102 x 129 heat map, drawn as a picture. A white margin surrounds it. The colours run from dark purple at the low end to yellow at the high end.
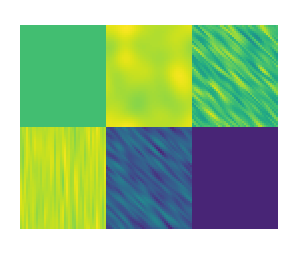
It is made of 2 by 3 panels. Panel 1,1: high, flat. Panel 1,2: very high, smooth, faint in contrast. Panel 1,3: high, slanting down to the right. Panel 2,1: very high, streaked downward, faint in contrast. Panel 2,2: low, slanting down to the right. Panel 2,3: very low, flat.
